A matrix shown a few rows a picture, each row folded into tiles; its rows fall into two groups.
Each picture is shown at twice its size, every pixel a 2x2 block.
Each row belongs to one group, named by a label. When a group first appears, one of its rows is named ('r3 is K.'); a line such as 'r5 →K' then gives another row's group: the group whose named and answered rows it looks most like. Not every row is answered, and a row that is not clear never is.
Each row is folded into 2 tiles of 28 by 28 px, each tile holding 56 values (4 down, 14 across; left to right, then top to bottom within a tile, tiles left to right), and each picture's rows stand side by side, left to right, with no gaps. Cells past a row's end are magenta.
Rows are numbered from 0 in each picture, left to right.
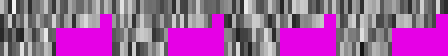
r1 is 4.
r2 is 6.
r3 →4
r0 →6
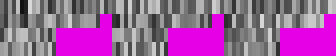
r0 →4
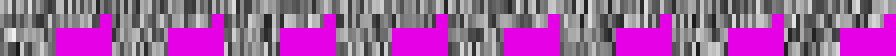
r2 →4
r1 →4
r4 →6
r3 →4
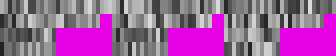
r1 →6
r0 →6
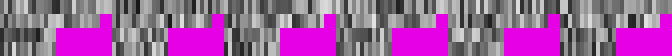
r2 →6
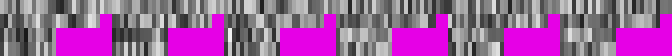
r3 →4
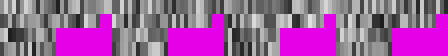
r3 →4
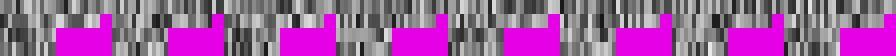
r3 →4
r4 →6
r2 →6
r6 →4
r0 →6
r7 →6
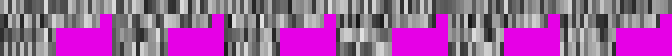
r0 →6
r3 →4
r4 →4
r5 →4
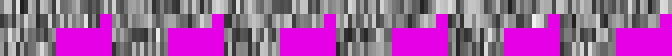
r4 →6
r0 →4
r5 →6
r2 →6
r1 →6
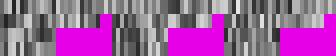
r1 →6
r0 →4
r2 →6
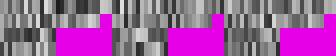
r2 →6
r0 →6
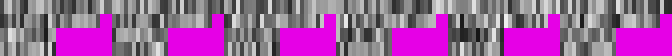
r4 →6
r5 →4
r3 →6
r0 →4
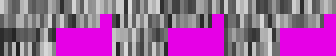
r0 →6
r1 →4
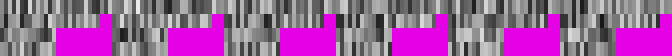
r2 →4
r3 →4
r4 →4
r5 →4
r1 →6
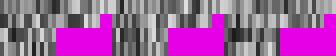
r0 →6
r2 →6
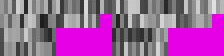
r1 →6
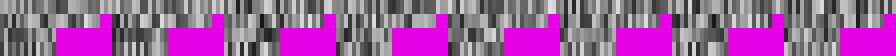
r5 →4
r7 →4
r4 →6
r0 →6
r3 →6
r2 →4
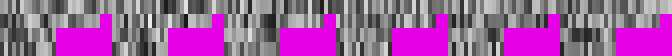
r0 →6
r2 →4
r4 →4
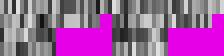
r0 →4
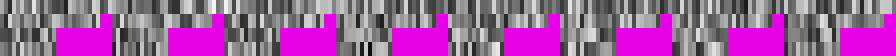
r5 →4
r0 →6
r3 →4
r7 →6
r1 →6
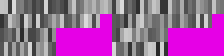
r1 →4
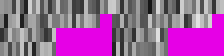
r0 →4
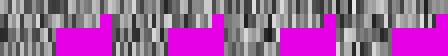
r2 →4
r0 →6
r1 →6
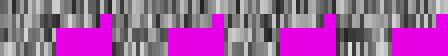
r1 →6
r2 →4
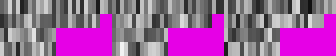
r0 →4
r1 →4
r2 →6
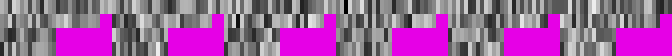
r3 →6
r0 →6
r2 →6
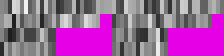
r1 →6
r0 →6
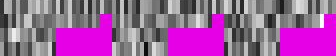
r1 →4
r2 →6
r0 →4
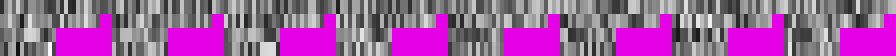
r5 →6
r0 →4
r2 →4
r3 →4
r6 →6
